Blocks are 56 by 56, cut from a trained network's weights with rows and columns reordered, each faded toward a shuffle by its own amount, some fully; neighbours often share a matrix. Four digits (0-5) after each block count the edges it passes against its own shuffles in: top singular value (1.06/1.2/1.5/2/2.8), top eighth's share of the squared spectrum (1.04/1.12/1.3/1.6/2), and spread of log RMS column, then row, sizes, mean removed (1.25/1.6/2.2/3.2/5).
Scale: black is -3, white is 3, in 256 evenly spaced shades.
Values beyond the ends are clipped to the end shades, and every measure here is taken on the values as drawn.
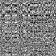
4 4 2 3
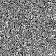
2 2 0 1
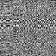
4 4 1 3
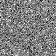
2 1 0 0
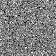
1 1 0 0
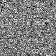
2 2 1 0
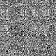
3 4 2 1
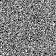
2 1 0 0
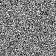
0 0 0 0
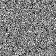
1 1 0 0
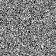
1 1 0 0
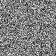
0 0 0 0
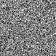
0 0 0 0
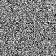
2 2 0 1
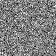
0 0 0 0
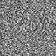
3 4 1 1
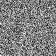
0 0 0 0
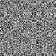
4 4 2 2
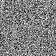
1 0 0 0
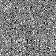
2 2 0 1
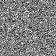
2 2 0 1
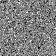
0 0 0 0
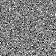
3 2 0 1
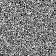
0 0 0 0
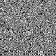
3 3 0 2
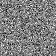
1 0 0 0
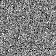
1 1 0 0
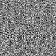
3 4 0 2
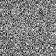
3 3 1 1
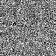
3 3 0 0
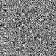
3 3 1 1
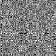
3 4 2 2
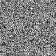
3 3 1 1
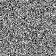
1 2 0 0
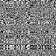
4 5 1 3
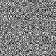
4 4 1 2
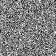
1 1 0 0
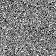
1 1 0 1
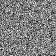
2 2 0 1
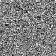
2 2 0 0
